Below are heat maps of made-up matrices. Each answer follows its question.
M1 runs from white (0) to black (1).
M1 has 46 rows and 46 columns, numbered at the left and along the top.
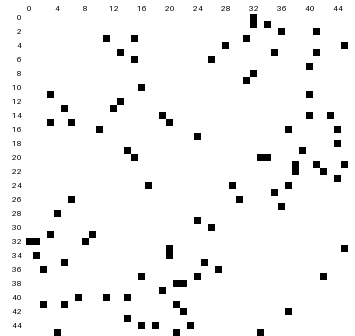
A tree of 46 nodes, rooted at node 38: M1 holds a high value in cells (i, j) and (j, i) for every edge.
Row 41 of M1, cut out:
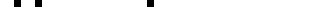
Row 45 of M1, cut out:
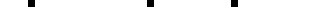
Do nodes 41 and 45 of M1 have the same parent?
yes
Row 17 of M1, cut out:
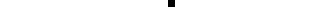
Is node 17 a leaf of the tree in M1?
yes
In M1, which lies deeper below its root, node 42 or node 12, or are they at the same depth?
node 12
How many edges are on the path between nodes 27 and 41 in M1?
3
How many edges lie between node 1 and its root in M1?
6
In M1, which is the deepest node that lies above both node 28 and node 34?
45
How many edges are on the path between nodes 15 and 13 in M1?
7
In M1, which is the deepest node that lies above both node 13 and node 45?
21
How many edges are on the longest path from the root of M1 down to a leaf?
11
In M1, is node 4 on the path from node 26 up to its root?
no
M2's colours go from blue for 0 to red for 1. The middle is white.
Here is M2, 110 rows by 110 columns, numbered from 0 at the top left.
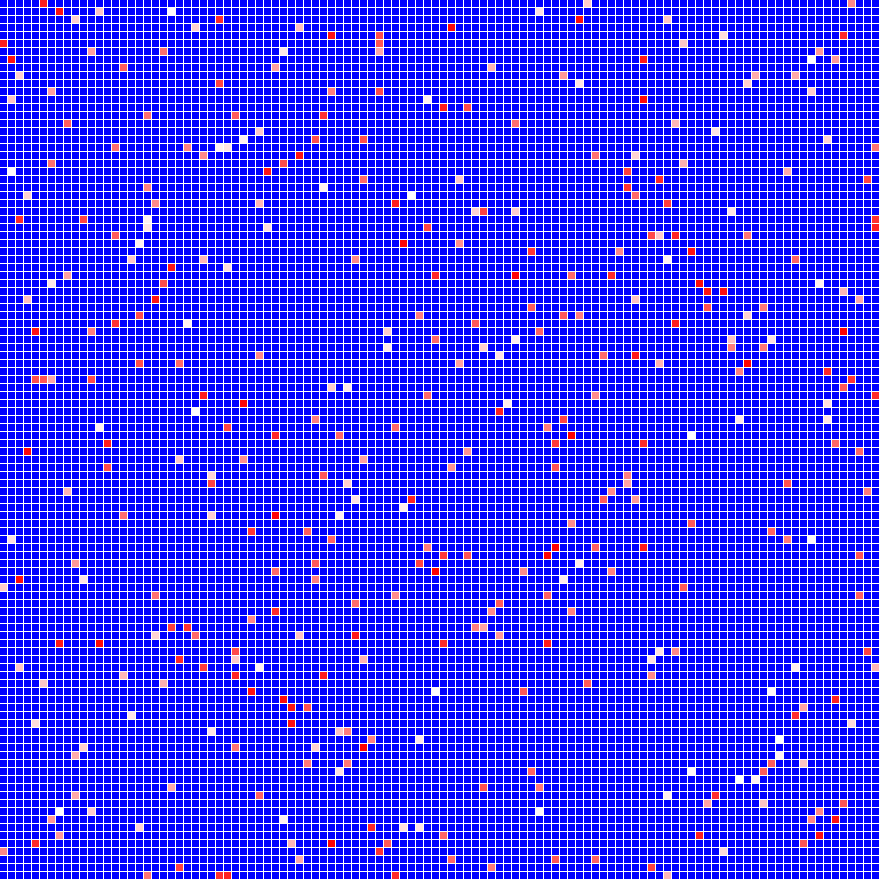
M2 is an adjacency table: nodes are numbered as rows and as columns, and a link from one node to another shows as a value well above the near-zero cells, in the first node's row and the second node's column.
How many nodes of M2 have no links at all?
0
